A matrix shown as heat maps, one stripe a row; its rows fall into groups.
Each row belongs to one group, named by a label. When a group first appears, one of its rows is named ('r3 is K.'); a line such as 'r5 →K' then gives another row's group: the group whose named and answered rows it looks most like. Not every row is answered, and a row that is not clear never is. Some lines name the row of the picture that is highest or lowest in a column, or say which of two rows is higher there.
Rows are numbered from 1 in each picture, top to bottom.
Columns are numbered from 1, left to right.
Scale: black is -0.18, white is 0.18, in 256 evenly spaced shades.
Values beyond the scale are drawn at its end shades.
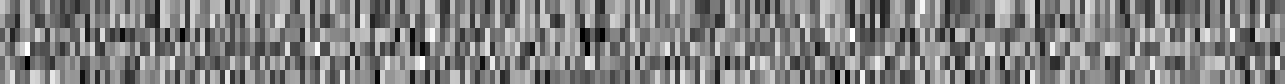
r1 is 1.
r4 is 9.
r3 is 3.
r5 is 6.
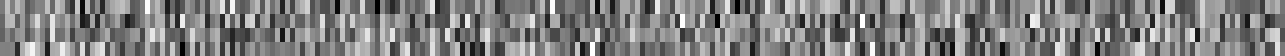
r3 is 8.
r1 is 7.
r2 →3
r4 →3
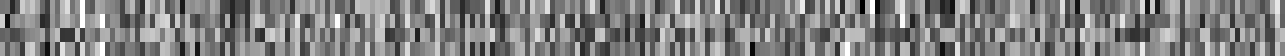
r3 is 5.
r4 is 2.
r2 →2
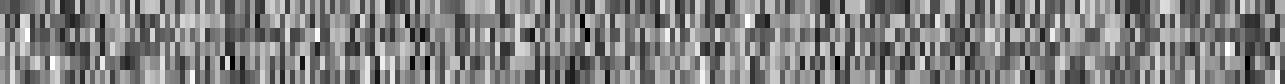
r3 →9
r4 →1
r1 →5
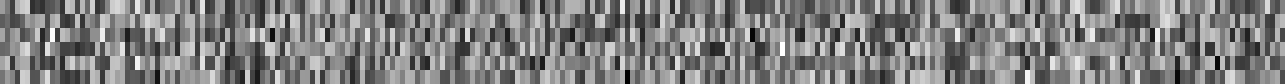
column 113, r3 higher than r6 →No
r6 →1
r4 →1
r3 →2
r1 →9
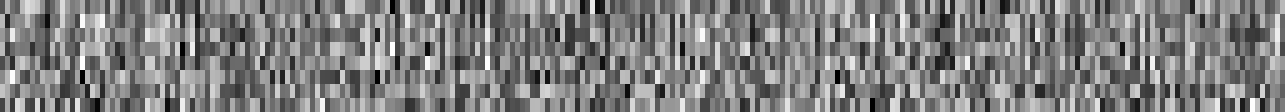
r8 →8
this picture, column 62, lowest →2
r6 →7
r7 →1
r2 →2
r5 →8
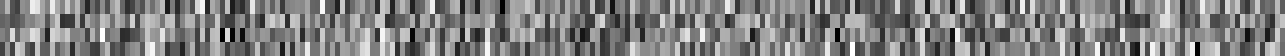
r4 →8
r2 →5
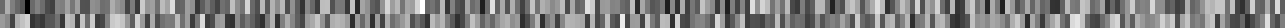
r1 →6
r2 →9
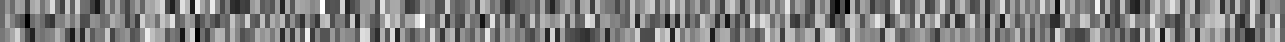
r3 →7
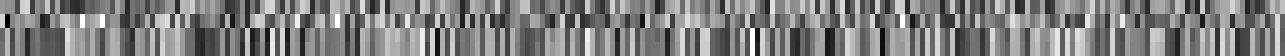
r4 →6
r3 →6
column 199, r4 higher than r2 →Yes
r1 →1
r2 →2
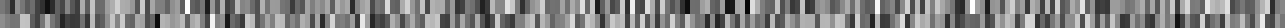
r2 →1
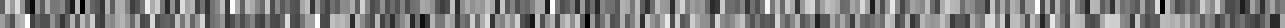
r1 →7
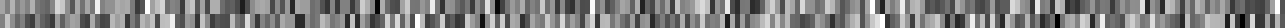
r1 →7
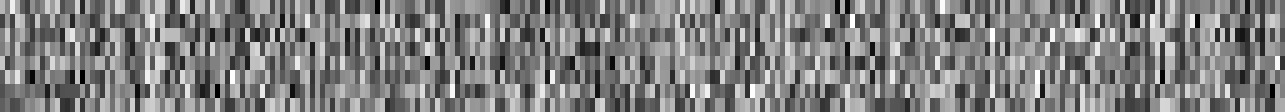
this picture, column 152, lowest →3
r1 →7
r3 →6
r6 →7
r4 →7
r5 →2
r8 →5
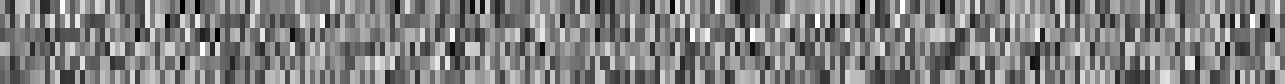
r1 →2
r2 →8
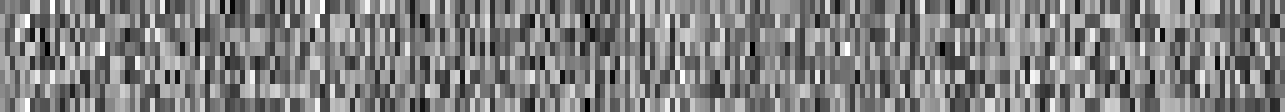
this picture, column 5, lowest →4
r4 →2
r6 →3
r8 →9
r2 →9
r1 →8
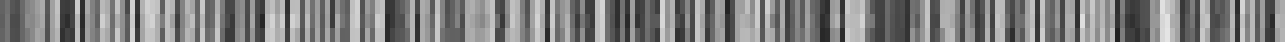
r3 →5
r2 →5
